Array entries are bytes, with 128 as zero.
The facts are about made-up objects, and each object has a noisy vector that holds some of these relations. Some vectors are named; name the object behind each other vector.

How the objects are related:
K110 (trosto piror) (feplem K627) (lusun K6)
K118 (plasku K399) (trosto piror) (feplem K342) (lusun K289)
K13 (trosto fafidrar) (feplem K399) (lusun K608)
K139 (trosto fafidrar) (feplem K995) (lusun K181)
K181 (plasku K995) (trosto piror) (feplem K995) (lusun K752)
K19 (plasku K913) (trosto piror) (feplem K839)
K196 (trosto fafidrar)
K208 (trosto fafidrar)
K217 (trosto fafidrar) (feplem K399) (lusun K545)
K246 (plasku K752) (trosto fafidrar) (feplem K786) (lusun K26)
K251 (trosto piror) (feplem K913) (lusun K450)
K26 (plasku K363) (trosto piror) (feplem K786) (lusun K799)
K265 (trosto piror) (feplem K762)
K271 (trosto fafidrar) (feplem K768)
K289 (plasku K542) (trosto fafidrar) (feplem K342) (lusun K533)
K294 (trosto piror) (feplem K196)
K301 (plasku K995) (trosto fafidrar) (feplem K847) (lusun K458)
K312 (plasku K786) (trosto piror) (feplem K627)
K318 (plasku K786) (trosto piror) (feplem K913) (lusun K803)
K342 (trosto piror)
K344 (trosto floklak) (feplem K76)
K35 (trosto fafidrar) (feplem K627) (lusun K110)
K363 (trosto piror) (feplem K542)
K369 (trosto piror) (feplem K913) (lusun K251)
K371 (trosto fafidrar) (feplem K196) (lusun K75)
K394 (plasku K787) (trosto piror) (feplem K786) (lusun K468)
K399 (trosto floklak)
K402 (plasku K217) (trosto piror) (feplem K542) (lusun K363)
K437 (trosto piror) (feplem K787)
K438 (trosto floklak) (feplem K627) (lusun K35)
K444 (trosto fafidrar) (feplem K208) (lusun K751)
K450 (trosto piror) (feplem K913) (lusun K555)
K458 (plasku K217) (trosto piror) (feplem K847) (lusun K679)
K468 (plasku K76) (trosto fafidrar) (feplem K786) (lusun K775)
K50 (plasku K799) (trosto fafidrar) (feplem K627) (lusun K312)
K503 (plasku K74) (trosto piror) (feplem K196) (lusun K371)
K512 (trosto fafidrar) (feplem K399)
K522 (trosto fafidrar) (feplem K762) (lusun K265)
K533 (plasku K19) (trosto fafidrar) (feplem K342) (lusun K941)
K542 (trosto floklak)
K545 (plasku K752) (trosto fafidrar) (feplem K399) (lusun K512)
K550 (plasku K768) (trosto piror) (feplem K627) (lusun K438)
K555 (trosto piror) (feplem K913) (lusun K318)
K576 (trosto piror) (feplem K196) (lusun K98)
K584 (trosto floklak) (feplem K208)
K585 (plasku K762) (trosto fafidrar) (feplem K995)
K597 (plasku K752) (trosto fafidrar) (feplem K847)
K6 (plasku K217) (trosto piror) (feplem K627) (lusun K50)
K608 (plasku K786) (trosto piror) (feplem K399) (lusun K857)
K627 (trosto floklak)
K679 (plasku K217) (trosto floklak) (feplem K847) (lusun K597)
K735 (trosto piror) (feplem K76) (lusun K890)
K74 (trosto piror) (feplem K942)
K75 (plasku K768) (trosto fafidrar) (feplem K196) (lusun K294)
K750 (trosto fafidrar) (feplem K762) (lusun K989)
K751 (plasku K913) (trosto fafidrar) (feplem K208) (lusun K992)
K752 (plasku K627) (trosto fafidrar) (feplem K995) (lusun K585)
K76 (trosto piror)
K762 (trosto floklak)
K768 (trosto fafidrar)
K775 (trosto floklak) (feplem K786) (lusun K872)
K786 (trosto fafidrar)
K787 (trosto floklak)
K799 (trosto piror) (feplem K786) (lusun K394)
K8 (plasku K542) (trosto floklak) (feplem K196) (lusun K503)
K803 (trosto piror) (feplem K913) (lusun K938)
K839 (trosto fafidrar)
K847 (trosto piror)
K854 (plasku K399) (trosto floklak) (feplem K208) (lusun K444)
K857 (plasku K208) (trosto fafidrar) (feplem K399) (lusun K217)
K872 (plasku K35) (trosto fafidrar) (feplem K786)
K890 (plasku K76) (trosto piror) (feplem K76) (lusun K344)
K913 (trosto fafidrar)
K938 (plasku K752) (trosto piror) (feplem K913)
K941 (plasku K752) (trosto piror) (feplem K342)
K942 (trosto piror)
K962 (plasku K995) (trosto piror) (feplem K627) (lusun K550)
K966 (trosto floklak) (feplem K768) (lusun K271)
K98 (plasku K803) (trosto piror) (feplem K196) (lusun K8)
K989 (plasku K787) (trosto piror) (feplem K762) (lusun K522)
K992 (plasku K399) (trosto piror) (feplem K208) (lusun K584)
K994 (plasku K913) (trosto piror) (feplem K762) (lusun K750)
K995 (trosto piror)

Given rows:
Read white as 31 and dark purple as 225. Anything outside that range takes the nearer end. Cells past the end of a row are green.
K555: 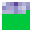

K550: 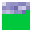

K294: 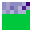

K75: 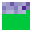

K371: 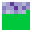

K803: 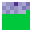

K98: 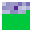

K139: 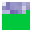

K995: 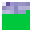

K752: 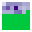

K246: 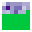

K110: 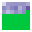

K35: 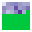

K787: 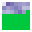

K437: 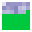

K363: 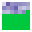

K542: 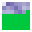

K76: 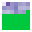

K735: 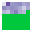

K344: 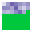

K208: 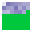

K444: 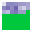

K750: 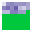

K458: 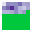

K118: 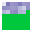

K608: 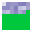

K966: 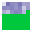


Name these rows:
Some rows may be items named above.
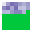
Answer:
K857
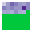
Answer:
K512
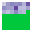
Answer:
K503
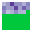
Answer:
K371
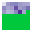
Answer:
K35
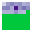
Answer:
K545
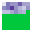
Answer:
K402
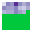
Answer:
K450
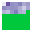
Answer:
K735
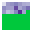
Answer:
K35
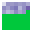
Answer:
K110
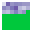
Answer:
K363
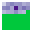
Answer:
K545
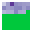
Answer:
K584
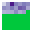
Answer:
K775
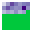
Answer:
K872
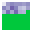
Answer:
K19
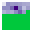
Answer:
K627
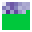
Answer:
K913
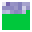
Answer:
K966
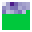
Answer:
K217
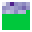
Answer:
K468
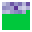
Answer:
K8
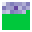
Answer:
K196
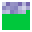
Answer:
K576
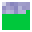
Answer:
K265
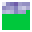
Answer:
K799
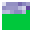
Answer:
K962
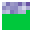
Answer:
K576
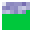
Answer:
K26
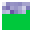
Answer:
K301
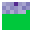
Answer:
K803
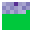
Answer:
K803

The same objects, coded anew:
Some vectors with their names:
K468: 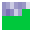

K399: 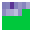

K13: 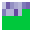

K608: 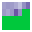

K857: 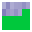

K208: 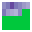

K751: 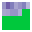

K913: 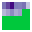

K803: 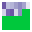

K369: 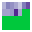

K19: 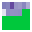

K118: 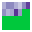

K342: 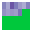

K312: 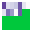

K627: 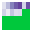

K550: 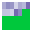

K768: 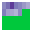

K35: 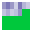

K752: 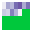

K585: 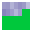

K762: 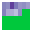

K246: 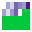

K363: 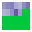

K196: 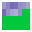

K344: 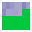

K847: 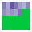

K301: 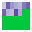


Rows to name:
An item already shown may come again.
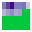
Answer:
K913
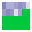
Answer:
K584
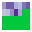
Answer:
K994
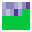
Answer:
K735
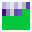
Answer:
K458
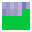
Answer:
K8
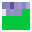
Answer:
K19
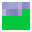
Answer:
K450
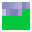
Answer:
K799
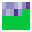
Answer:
K118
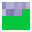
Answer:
K555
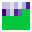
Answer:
K402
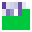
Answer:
K312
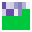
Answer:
K294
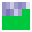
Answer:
K468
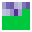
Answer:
K994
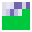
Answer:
K941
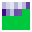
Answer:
K458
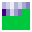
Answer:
K679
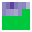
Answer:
K786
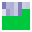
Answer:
K110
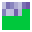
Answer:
K966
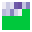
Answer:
K597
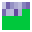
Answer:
K301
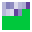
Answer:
K962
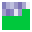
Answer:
K512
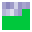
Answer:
K438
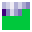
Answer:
K679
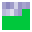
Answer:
K438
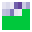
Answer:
K545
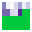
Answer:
K6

